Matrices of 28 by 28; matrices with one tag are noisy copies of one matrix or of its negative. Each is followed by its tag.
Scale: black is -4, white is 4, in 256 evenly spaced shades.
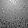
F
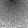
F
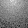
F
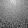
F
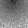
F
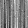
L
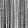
L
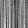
L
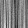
L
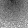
F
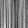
L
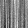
L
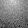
F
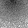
F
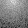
F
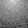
F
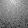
F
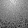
F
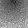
F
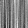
L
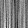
L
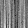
L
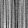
L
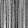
L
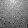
F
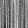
L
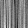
L
